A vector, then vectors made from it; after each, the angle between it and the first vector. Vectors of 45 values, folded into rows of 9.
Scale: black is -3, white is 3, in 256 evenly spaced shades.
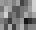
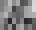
nearly parallel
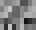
nearly parallel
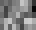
nearly opposite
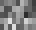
nearly opposite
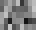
nearly parallel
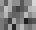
nearly parallel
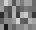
orthogonal
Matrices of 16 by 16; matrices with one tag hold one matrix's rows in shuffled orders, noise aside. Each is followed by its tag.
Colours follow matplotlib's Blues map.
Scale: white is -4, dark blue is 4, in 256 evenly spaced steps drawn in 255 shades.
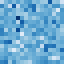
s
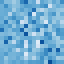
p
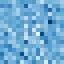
p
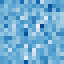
p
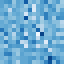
p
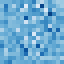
p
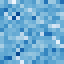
s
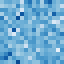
s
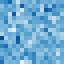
s
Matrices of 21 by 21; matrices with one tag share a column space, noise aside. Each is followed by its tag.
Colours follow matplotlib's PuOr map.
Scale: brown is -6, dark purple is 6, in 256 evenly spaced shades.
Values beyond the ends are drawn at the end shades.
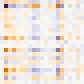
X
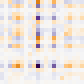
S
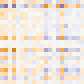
X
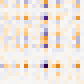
S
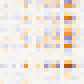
S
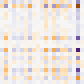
X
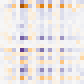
X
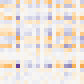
S
